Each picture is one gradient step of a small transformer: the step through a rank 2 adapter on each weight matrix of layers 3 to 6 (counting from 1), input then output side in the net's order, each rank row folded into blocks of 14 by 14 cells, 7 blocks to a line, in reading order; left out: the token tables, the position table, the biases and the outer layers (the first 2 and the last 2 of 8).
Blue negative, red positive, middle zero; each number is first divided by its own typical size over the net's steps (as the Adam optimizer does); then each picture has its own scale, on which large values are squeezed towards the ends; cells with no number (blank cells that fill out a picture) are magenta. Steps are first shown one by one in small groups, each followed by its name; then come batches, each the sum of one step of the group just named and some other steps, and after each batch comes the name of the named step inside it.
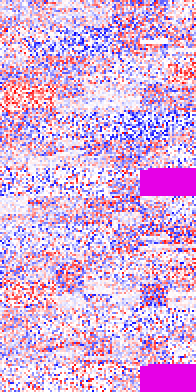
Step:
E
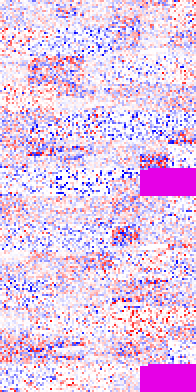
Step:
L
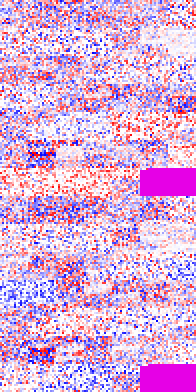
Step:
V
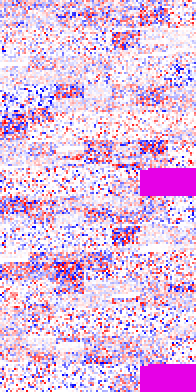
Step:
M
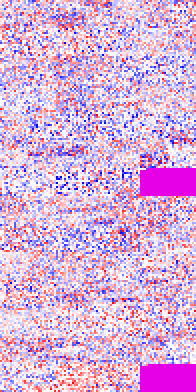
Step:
L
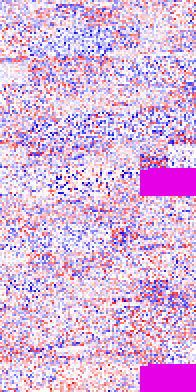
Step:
L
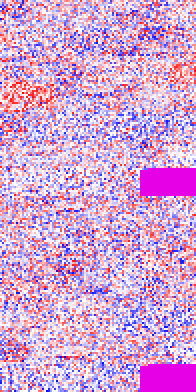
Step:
E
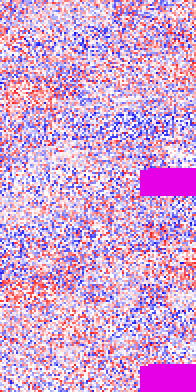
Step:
E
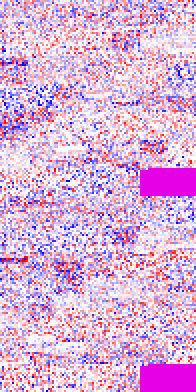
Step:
M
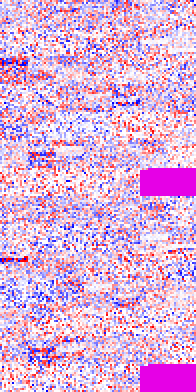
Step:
V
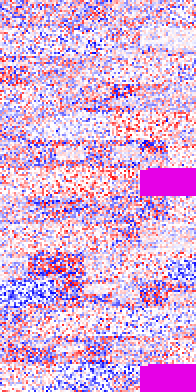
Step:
V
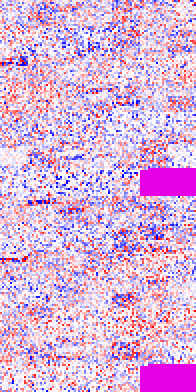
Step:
L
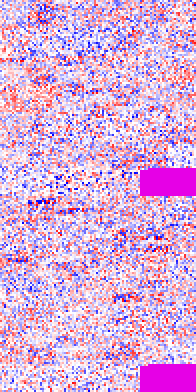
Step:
L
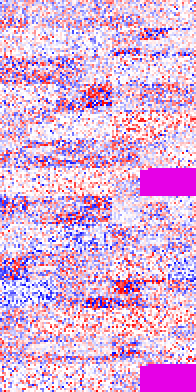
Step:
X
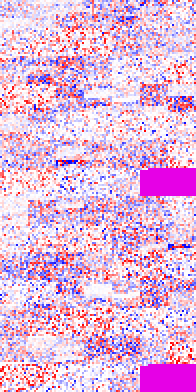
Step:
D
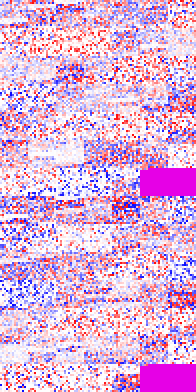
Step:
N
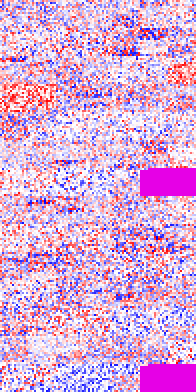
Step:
D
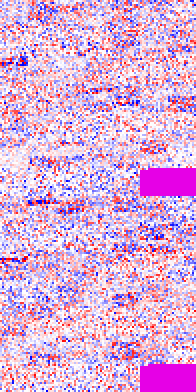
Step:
N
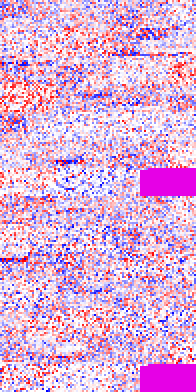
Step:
D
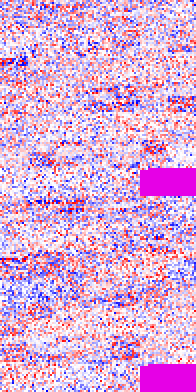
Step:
N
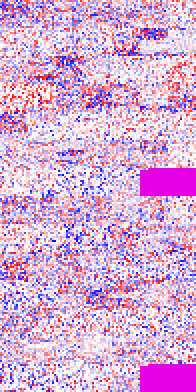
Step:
X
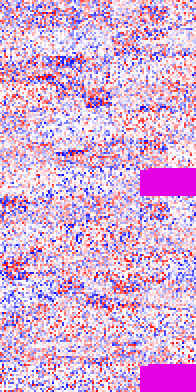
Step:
X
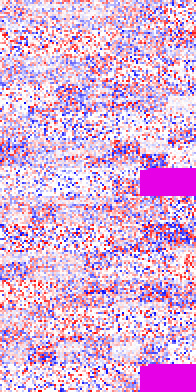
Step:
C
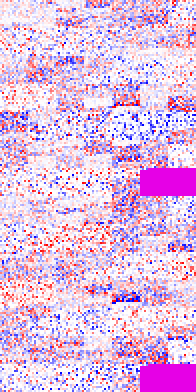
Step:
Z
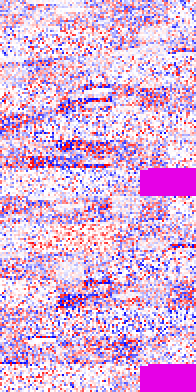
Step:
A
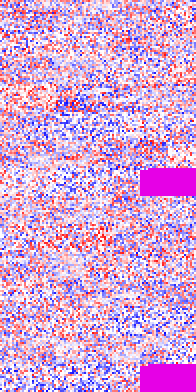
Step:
C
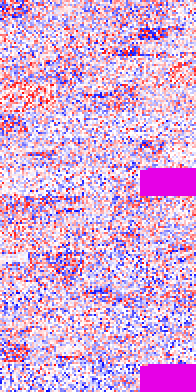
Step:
C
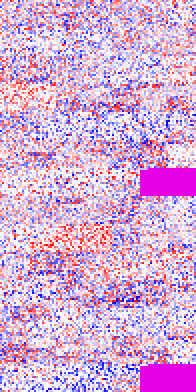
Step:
Z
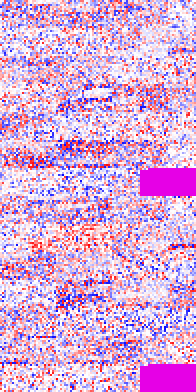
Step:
A
